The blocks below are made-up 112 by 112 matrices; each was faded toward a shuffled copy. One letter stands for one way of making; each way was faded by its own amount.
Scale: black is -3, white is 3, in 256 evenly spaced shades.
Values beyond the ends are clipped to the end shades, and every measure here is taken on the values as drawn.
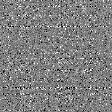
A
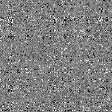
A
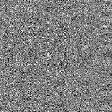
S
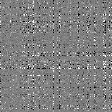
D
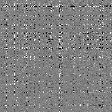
D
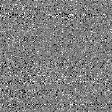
A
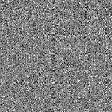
S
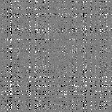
D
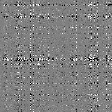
D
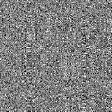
S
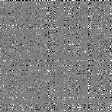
D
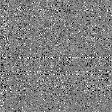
A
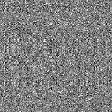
S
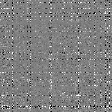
D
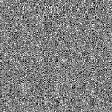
S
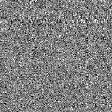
S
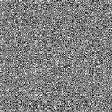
S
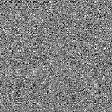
S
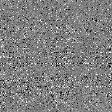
A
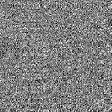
S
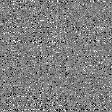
A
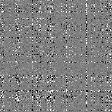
D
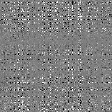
D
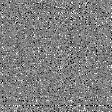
A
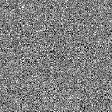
S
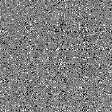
A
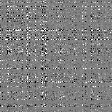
D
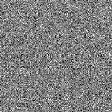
S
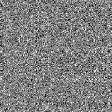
S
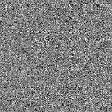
S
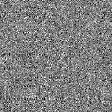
S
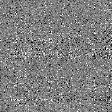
A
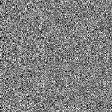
S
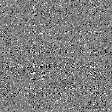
A
